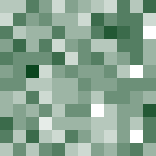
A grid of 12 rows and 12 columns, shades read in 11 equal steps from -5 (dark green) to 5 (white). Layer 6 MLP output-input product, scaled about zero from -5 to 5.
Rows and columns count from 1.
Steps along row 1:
same down up up down up up up down up down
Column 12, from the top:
-3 3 5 1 1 0 -1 1 -4 -2 -2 1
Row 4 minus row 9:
-1 -3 0 -1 1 1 0 -3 0 -2 -2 5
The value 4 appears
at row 10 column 4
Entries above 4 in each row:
0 0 1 0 0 1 0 0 1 0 1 0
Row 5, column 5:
-3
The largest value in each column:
3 2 2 4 3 3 3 5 3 2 5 5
